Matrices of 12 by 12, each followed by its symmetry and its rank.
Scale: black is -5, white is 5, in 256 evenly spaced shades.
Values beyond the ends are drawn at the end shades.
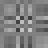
symmetric, rank one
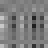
neither, rank one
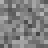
neither, full rank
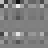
neither, rank one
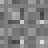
symmetric, rank two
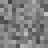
neither, full rank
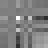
symmetric, rank one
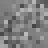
antisymmetric, full rank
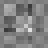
symmetric, rank two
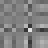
symmetric, rank one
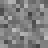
antisymmetric, full rank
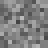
antisymmetric, full rank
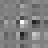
symmetric, rank one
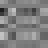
neither, rank one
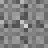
symmetric, rank two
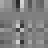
neither, rank one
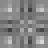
symmetric, rank two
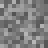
neither, full rank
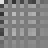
symmetric, rank one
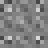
symmetric, rank two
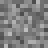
neither, full rank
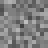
antisymmetric, full rank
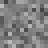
antisymmetric, full rank
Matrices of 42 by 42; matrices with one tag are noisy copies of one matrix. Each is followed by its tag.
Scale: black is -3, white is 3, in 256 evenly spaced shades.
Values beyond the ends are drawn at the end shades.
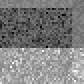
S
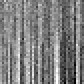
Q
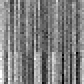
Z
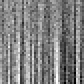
Q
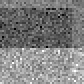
S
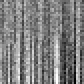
Q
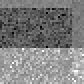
S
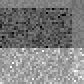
S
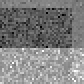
S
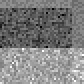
S
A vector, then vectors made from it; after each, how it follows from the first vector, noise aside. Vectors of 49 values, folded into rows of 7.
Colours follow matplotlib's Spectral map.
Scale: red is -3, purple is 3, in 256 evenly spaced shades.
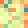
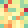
negated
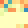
partly zeroed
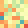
reversed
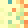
partly zeroed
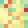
negated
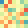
negated
